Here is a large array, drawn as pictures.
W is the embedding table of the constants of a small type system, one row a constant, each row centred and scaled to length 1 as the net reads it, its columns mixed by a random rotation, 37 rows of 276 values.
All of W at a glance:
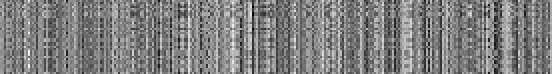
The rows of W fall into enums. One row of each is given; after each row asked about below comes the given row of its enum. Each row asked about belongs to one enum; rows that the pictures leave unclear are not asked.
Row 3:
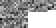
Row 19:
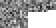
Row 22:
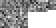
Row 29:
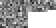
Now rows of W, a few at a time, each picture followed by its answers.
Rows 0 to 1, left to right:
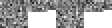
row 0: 29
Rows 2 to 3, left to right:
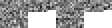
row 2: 19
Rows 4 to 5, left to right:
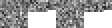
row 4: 22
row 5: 19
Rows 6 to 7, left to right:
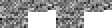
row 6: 3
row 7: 3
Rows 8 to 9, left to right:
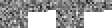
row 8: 19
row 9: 22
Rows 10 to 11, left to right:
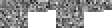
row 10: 22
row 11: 29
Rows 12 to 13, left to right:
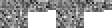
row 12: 22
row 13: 22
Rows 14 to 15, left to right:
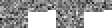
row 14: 3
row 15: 22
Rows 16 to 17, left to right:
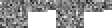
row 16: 29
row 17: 22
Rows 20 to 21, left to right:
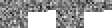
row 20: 19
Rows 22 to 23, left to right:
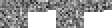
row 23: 19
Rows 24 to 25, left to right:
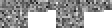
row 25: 29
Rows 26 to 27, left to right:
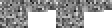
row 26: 29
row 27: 29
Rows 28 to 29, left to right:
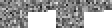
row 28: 19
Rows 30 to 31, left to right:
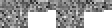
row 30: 22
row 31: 22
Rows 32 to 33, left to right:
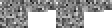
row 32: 29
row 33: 29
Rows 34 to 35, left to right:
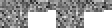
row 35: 22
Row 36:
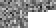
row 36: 19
